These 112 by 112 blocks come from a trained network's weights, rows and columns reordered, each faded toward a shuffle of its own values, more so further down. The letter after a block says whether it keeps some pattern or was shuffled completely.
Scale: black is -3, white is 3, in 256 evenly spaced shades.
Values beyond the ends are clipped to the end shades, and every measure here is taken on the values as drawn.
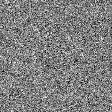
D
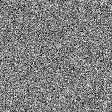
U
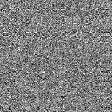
D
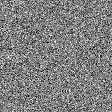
U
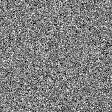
U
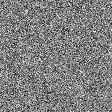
U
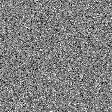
U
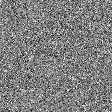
U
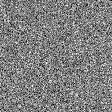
D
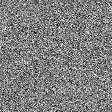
D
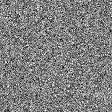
D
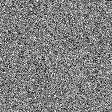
U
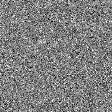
D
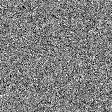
U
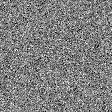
U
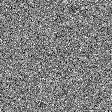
U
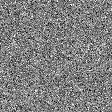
U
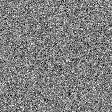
U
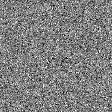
D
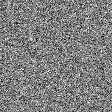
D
